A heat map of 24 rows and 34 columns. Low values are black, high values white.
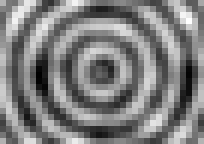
Slope: none. Average level on the scale: 50%. Rings: centred on the centre. Grain: blotchy.
